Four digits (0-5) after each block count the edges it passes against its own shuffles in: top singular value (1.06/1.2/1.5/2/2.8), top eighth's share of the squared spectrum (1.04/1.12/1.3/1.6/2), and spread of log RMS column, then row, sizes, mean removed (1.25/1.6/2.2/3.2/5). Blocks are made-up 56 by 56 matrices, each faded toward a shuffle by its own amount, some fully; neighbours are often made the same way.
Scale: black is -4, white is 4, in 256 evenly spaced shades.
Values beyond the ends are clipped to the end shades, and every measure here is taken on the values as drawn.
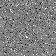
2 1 0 0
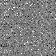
3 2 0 0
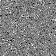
1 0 0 0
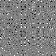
4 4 2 2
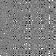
4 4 3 2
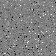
2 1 0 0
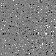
3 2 1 1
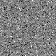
3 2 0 1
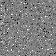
2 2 0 0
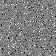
0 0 0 0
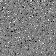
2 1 0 0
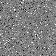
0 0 0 0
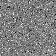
0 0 0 0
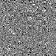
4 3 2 1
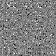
3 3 1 1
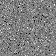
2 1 0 0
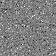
2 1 0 0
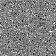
2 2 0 0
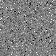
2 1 0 0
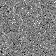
0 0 0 0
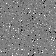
1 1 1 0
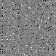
3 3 1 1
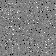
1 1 0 0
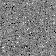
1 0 0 0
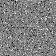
0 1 0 0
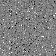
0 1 1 0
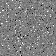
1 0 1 0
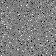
0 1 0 0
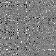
3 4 2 2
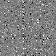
2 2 1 1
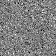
1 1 0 0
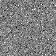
0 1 1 0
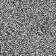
2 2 0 0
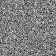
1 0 0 0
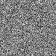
1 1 0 0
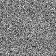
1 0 0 0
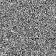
2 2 0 0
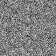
2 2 0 0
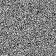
1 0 0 0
